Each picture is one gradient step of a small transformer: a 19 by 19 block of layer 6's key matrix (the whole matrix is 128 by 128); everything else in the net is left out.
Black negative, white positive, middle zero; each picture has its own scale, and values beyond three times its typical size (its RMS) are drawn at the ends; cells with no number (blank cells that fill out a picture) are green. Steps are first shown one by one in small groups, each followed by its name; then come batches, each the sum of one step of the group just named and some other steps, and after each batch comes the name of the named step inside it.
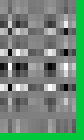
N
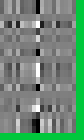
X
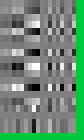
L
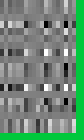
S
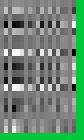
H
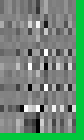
X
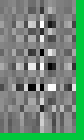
L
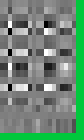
N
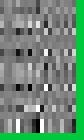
X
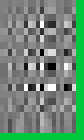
N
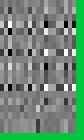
S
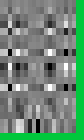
N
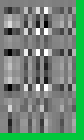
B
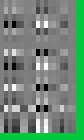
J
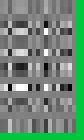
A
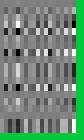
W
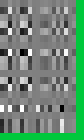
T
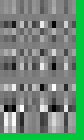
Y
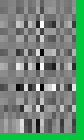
Y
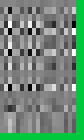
Y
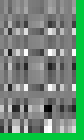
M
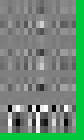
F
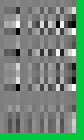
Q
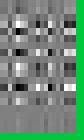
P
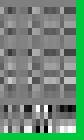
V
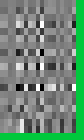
F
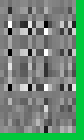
V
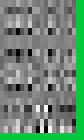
V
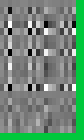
V
